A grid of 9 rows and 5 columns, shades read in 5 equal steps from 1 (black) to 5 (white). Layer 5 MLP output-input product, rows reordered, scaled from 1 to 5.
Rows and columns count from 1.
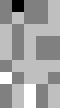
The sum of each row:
14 17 19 17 17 19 19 19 19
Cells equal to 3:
20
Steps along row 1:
down up same up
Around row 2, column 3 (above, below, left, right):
3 4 4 3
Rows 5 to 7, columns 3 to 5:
4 3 3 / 4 4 4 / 4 4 3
